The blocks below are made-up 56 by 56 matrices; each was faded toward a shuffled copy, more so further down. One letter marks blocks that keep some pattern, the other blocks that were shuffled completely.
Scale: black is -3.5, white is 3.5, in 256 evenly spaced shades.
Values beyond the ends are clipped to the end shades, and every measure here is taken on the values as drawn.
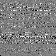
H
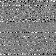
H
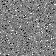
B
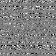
H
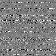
H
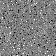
B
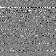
H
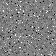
B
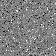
B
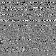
H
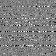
H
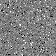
B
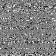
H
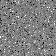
B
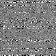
H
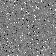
B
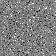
B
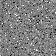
B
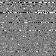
H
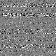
H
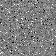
B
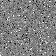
B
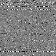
H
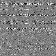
H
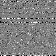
H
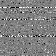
H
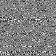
H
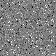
B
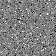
B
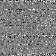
H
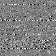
H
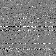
H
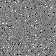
B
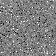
B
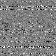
H
